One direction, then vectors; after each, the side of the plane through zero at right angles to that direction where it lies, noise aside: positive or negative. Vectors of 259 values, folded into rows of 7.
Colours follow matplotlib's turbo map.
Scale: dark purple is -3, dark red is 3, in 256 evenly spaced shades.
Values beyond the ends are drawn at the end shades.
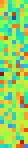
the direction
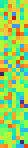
negative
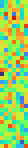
negative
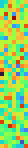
negative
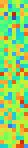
positive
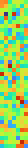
positive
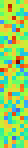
negative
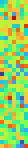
negative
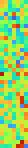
positive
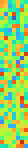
positive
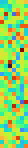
negative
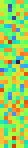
positive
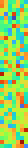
positive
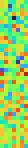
positive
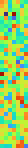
positive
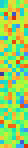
negative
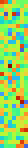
positive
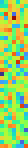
negative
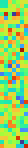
negative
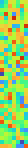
negative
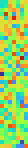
negative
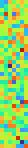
negative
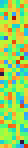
negative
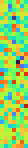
positive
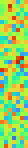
negative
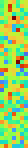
negative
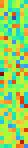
positive
